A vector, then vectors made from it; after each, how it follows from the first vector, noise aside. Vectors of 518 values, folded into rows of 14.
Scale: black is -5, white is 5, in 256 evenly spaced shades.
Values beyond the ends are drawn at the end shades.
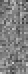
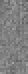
shrunk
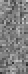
negated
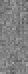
shrunk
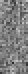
negated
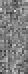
reversed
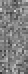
reversed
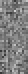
reversed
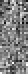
scaled up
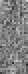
negated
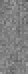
shrunk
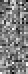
scaled up
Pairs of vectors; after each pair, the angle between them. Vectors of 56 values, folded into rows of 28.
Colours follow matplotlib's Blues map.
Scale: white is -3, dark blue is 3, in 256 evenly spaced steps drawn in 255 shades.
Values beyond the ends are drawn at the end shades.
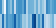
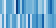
partly aligned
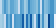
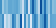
partly opposed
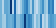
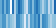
nearly opposite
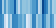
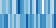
partly opposed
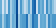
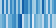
partly opposed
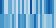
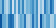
partly aligned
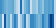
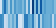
orthogonal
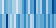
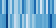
partly aligned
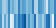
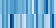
nearly opposite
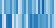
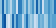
nearly opposite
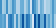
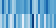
nearly opposite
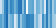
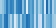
nearly parallel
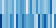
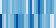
partly aligned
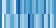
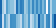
partly aligned
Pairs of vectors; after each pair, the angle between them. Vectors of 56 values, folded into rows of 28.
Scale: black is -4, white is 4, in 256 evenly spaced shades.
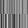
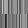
partly aligned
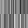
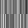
partly aligned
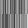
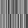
partly opposed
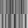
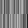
partly opposed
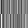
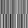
partly aligned
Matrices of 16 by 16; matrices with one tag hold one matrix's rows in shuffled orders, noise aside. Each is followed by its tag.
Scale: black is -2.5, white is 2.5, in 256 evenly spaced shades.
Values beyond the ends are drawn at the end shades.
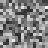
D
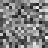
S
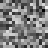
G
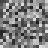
S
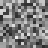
D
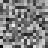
D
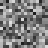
D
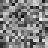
S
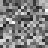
D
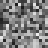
S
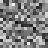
D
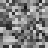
G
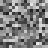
G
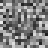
D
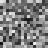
D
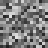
G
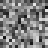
S
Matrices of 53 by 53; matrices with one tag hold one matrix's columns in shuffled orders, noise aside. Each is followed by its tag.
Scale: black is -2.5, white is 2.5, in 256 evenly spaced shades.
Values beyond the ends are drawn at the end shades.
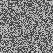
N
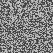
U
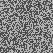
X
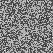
N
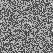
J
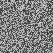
J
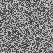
J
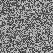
N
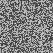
N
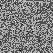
N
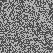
U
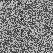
J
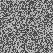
X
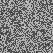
J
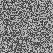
X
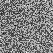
J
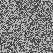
X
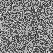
N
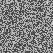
J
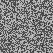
U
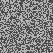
U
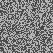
U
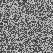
U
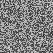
J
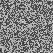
X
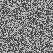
J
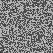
N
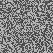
X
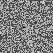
N
